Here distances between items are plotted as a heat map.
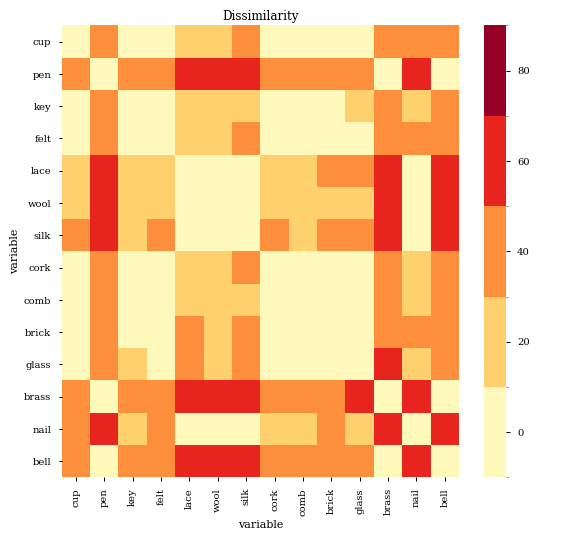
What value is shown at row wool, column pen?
60
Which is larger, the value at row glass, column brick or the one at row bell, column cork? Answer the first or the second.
the second
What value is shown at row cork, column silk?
40
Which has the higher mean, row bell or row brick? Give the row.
bell
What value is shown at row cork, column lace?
20
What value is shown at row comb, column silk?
20
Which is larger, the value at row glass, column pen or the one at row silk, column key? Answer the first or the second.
the first
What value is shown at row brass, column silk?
60
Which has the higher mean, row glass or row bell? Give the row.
bell
